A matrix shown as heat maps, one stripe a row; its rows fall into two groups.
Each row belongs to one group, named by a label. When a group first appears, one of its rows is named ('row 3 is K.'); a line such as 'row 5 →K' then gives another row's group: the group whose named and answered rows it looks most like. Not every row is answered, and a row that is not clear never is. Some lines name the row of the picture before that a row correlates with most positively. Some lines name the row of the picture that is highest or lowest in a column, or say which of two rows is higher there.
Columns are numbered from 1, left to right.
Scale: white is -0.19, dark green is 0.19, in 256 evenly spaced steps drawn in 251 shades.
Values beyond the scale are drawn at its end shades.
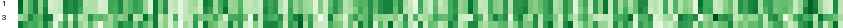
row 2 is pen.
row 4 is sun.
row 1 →pen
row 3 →sun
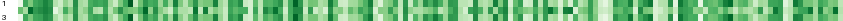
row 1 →sun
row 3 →sun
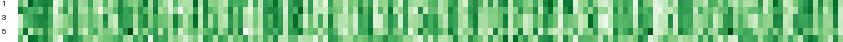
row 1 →sun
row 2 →sun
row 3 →sun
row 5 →sun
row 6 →pen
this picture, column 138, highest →5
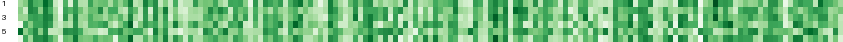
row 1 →sun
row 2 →pen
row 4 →sun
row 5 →pen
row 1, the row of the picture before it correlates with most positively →1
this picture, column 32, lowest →5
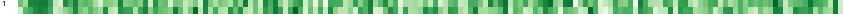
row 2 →sun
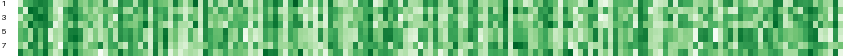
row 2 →pen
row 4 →sun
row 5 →pen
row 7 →pen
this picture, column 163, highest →4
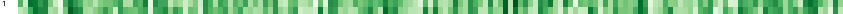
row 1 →pen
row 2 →pen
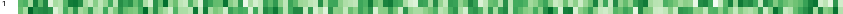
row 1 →pen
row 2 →sun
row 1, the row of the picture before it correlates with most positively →2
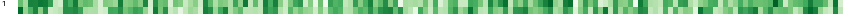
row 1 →pen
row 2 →pen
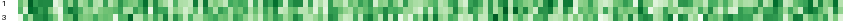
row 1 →sun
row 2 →pen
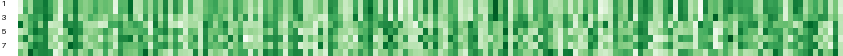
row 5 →pen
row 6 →sun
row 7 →pen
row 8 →sun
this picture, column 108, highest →8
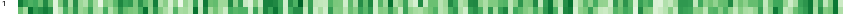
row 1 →sun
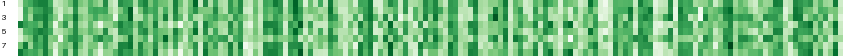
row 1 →sun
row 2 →sun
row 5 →sun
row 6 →pen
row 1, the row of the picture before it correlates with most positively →2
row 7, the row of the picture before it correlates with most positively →1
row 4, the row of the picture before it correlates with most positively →1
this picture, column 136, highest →2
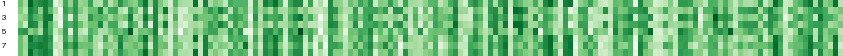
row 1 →sun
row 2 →pen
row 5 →sun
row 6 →sun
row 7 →pen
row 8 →sun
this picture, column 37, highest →3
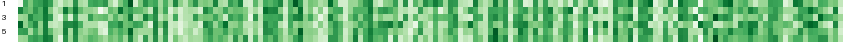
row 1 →sun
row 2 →pen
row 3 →sun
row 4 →pen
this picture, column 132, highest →4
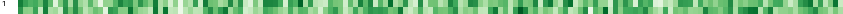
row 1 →sun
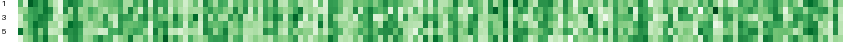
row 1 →pen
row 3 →sun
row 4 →pen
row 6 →pen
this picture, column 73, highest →5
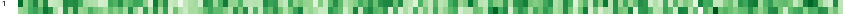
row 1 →pen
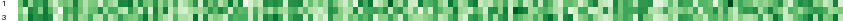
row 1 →sun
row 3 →sun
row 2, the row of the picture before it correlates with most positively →2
